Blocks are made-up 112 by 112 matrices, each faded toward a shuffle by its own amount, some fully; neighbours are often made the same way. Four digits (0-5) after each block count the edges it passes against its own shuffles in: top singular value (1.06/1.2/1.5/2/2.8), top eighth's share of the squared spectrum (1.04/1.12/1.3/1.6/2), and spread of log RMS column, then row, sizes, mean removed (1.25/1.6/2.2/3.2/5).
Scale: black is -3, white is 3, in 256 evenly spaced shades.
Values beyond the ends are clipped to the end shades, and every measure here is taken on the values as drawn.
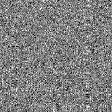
4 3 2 2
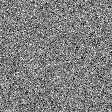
1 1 0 0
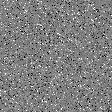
0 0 0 0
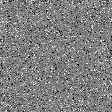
3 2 0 1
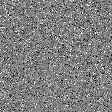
0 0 0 0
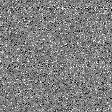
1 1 0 2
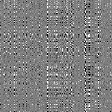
5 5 4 3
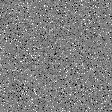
1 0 0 0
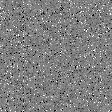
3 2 1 0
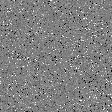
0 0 0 0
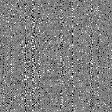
4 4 3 2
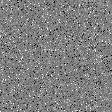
2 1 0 0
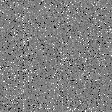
2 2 1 0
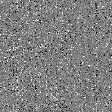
3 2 2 0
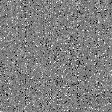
3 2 2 0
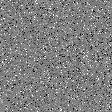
0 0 0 0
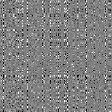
5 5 4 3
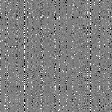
5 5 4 2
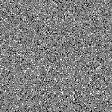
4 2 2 1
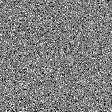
3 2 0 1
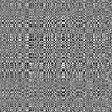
5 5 4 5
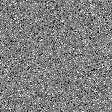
0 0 0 0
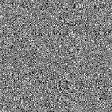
4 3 2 2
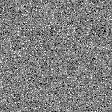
3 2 0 0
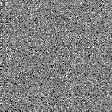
4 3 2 1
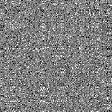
4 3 2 2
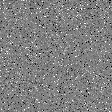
1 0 0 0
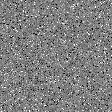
1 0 0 0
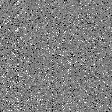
3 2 2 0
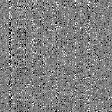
4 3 3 2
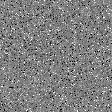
2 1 1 0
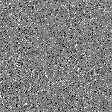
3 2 1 0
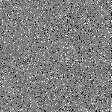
3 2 1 0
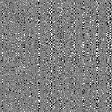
5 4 4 2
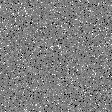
0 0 0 0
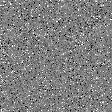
2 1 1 0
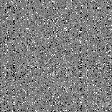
4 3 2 1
